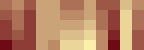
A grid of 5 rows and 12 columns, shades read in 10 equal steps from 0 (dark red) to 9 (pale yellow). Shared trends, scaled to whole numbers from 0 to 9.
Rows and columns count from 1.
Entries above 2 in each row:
12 10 9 9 8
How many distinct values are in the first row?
5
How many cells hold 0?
2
